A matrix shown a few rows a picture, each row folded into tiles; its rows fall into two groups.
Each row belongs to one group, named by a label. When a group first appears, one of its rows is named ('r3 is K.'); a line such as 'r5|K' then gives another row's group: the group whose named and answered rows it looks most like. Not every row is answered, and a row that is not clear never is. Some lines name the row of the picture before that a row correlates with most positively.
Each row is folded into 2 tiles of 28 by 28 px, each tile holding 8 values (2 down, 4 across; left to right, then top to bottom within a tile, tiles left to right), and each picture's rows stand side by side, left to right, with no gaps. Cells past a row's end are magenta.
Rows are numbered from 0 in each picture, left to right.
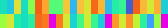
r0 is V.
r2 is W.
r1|W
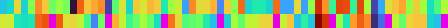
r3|W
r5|V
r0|V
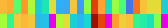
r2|W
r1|V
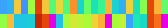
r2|V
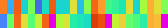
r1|V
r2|V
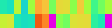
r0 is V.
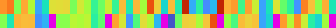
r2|W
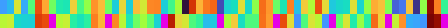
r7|V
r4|V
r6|V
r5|W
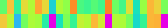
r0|W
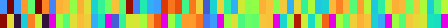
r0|W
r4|V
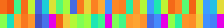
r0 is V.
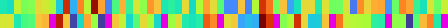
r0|V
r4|V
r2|W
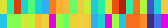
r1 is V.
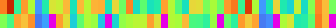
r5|V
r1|W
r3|W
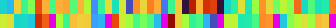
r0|V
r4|V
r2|W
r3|W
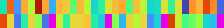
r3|W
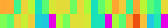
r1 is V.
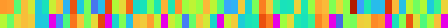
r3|W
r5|V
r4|V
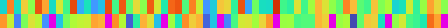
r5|V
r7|V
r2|W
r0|W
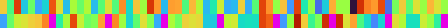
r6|W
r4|V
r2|W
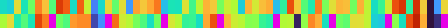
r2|W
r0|V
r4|W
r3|V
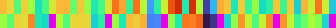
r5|W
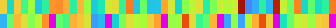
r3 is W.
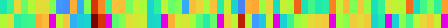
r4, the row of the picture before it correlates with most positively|3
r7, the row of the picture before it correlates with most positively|4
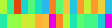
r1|W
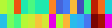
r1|V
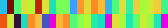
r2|W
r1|W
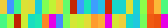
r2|V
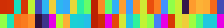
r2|W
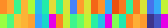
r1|W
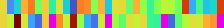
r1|W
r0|W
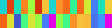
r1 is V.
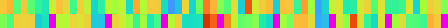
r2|W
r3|V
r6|W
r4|W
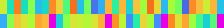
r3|W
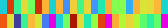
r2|W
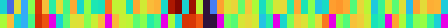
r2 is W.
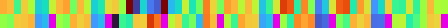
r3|V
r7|V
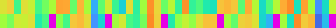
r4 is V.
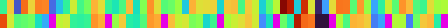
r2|V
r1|V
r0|W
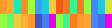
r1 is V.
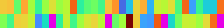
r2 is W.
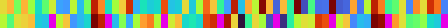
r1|V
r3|V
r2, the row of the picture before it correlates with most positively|1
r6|V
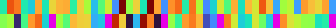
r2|W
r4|W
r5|W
